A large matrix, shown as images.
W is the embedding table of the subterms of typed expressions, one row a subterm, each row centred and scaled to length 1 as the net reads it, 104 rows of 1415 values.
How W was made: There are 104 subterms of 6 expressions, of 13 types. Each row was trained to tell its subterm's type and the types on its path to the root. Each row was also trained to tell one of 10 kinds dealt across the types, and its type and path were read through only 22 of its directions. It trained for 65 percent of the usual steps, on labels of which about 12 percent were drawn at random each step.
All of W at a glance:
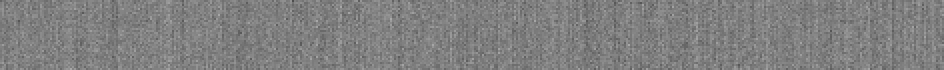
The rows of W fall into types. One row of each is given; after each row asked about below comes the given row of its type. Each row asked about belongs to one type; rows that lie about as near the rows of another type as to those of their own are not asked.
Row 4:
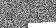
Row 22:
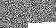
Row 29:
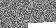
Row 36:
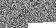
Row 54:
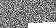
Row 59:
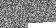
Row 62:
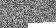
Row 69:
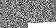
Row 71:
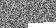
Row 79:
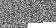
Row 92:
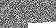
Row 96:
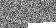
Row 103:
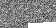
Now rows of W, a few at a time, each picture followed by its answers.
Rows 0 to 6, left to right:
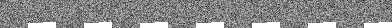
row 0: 96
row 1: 69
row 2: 62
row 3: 103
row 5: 62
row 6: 54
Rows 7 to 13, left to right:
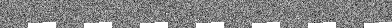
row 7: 4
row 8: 36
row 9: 79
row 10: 103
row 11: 4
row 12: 79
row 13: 69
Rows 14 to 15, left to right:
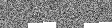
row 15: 96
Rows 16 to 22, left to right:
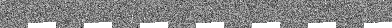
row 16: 29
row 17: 71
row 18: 29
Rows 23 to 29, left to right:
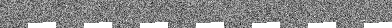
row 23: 92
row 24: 29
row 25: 96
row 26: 71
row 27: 69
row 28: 96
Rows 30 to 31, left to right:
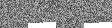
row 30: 96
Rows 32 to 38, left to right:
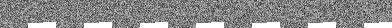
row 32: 36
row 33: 36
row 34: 59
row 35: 59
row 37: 69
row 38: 96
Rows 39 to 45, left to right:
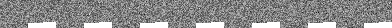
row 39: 36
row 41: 103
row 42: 36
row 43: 59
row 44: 103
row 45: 92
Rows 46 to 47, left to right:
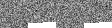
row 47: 36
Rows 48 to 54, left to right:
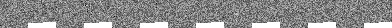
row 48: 69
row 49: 62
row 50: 79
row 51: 92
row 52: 103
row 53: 79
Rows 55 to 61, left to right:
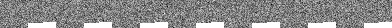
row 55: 103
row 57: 54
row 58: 59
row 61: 92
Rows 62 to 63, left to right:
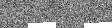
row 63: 36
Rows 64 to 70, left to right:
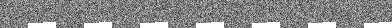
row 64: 96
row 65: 22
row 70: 4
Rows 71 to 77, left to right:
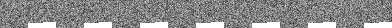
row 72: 54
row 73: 69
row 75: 59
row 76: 71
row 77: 79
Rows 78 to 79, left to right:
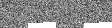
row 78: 62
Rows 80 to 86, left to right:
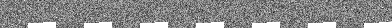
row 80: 96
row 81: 22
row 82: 54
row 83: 54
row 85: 59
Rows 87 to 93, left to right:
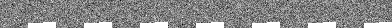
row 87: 103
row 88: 79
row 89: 22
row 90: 62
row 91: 92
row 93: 79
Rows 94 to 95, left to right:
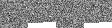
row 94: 36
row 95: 71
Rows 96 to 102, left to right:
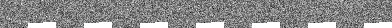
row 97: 92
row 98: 59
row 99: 92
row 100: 59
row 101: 71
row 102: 79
